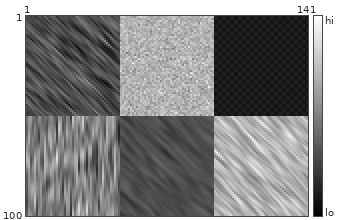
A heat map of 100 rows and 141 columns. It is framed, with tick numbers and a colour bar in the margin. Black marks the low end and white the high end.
The table splits into 2 rows of 3 panels. Panel 1,1: low, slanting down to the right. Panel 1,2: high, fine-grained. Panel 1,3: very low, checkered, faint in contrast. Panel 2,1: middling, streaked downward, strong in contrast. Panel 2,2: low, slanting down to the right, faint in contrast. Panel 2,3: high, slanting down to the right.
